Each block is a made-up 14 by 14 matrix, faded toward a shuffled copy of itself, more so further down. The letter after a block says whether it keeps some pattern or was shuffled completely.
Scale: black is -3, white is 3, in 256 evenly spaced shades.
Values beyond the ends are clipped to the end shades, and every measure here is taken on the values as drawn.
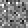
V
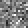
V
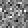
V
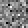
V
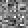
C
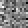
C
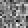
C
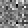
C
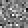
V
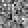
V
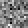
C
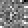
C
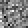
V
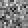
V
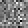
C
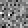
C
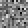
V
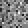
V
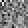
C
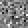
V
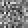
C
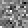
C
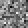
V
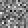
V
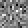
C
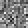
V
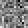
C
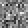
C
